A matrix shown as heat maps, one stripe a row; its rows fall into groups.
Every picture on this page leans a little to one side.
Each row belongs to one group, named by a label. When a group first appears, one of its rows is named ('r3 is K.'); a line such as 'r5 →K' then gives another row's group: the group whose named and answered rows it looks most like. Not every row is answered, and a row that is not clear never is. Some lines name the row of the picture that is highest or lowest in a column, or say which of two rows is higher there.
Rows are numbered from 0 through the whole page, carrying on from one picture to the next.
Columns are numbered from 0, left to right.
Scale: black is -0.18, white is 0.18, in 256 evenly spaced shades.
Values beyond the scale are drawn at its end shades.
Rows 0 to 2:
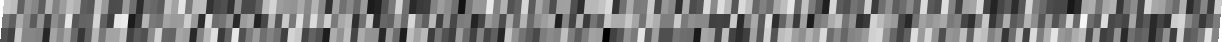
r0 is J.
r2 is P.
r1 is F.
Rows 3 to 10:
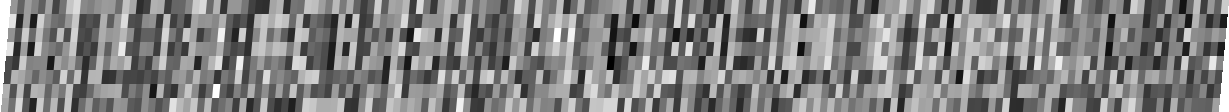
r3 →F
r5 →P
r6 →P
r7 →P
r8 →J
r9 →P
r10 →F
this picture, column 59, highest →5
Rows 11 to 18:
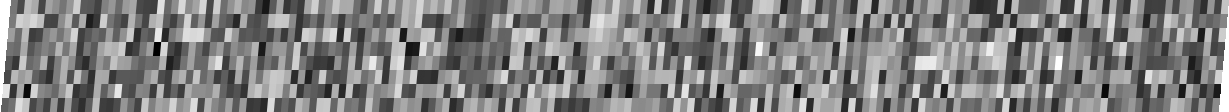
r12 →J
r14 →P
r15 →P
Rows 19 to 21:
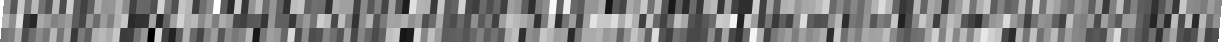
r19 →P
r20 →F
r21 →P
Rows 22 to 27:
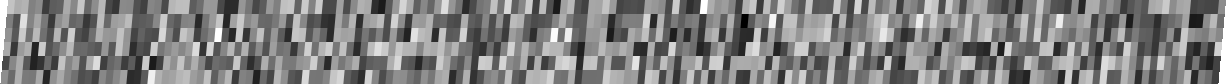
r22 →J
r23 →P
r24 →P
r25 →F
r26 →J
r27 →F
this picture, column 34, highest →25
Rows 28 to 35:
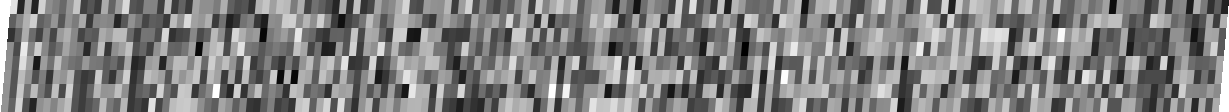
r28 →P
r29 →J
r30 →P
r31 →P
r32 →F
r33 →F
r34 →P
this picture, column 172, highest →31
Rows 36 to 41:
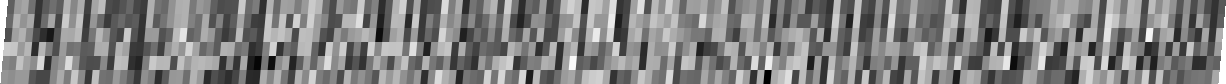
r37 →J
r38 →J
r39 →F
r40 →F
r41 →J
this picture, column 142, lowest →39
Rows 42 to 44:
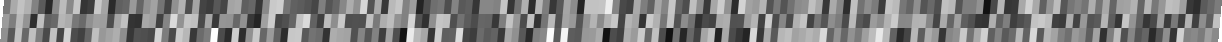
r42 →J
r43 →F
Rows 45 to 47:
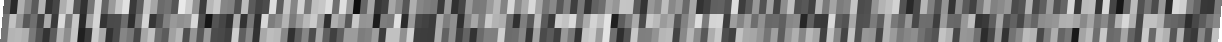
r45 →F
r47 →J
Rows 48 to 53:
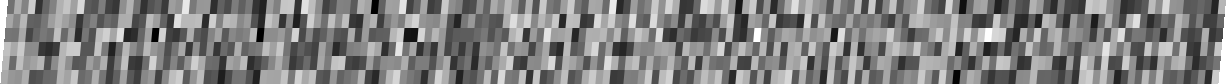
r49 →F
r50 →P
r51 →J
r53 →J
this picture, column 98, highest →52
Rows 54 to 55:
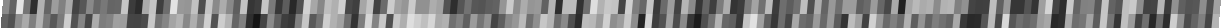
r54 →F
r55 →F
